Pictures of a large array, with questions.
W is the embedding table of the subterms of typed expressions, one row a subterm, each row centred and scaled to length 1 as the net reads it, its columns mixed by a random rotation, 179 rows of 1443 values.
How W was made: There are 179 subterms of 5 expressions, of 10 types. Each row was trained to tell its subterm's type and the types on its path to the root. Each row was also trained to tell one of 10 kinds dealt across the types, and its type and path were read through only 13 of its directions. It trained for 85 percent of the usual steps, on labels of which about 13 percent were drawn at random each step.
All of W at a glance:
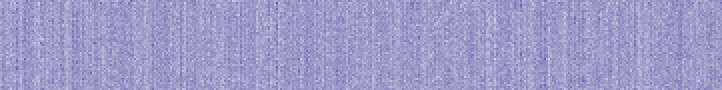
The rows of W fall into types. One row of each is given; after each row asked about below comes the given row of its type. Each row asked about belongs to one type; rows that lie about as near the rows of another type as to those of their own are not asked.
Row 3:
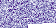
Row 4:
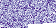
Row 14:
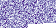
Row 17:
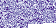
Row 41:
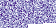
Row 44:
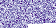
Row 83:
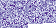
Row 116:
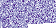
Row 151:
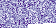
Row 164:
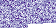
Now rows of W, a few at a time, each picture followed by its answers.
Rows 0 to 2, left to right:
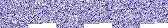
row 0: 41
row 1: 3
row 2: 3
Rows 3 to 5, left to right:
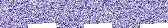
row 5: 17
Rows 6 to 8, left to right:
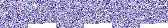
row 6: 116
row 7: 4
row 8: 17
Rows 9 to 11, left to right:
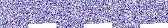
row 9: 44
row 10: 17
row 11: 3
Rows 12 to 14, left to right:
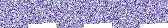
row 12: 3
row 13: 4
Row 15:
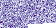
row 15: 4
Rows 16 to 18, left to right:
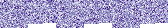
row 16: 4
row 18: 116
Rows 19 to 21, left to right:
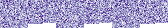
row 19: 164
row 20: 17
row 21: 164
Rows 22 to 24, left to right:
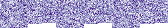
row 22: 14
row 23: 41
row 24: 164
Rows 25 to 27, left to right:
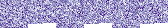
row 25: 151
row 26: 4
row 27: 4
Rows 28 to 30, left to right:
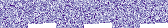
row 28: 83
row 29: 3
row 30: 164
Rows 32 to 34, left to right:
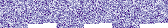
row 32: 164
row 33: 4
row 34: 151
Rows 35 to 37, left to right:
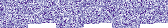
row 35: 41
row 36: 151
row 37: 41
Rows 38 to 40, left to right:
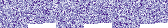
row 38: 44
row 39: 44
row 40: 151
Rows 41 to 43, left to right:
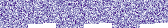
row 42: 164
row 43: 14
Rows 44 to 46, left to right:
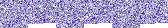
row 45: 41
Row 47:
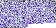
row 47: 151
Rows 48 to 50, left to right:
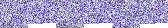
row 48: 4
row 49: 151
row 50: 4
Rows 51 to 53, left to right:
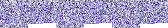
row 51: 3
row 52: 44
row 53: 83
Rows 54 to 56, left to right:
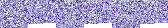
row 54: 151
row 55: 83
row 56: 83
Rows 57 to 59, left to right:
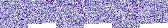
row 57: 83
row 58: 164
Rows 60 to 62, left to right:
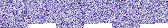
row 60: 151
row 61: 14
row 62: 164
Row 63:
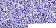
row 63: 151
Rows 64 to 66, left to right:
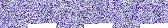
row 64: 116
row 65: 3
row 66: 4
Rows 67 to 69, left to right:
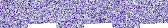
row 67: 164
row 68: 44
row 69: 116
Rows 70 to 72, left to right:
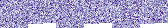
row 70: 116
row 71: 164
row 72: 164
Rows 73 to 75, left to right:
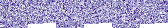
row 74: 164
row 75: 14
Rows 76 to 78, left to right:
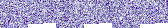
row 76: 116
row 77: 116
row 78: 44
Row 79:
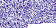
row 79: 14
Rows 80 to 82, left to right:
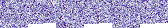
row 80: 17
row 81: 151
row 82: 41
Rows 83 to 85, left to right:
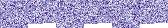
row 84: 41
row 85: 14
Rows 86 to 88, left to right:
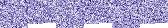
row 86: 17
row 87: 17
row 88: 164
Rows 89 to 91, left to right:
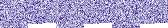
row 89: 44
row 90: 116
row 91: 44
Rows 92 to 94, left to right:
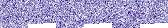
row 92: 116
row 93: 164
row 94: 83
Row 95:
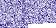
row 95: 151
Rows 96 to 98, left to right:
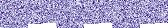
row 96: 83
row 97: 4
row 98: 3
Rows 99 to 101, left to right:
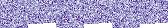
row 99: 3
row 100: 116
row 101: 4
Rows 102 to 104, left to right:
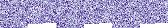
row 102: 151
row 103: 3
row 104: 17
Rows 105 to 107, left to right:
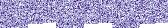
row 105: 17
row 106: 83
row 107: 151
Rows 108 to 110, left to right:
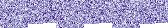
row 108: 3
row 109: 44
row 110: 3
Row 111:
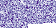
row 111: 116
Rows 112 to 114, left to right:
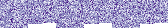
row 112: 3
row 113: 164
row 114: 17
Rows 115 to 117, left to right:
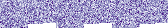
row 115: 3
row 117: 14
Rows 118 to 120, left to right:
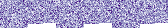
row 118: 14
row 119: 14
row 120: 151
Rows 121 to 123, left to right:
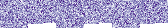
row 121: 116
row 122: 164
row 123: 83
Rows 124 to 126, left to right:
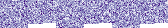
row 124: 83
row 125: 151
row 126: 83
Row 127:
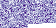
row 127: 14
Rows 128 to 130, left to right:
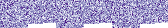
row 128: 17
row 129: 44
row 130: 17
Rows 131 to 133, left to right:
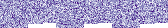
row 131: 4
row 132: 83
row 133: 151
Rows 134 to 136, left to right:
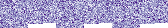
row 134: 164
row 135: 116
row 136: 164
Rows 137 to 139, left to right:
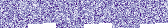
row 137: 116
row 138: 151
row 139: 164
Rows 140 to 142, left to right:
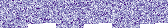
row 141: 14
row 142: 116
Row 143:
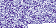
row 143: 151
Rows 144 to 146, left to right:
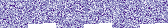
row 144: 83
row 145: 14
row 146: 116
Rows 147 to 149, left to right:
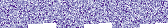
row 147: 3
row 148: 3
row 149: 164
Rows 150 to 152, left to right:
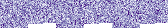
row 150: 4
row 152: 44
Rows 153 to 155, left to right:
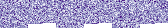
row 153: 41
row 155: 116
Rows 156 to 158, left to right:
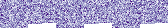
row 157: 3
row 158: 44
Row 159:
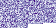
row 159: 17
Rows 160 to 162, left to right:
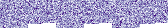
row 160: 41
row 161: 83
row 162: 151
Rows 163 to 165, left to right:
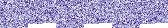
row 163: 17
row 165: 44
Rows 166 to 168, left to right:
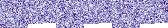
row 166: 151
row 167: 116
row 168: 14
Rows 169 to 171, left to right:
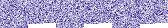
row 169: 3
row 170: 83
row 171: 14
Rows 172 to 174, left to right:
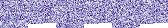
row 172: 116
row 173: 4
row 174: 14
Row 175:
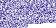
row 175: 17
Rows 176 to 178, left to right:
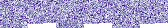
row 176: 164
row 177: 4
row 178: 3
